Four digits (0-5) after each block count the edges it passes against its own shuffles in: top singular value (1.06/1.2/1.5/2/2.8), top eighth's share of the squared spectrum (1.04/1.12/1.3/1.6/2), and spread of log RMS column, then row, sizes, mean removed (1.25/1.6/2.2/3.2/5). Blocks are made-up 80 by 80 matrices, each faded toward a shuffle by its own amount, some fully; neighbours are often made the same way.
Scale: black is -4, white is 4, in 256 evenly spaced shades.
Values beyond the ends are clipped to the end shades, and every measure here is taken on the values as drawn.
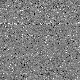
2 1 0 1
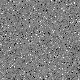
0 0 0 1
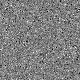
0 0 0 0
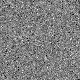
0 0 0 0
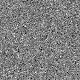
0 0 0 0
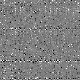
4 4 2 2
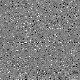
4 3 1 2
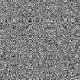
4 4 2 2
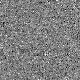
2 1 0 0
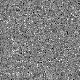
3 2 1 1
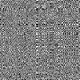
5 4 3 3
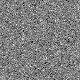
3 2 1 0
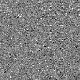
3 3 1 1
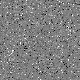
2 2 0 1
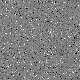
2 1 0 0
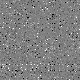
3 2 0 1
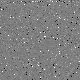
2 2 0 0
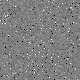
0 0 0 0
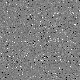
3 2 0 1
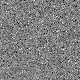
0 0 0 0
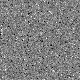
0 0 0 0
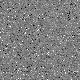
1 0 0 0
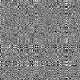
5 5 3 3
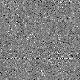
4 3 1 2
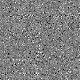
3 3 0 2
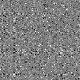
4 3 1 2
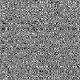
4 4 2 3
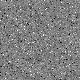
1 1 0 0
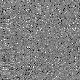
3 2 1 1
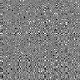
5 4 3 3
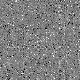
3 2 1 0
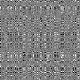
5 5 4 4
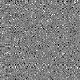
4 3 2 2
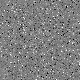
1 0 0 0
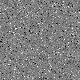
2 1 0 0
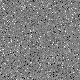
2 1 0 0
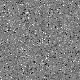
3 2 0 0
